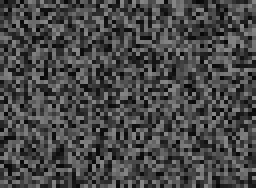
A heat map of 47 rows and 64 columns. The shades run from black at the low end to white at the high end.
The histogram is flat. Neither half mirrors the other. There are no regular stripes. There is no overall slope. On average the colour sits 30% of the way up the scale. No single row or column stands out from its neighbours. The texture is fine-grained noise. There is no seam.
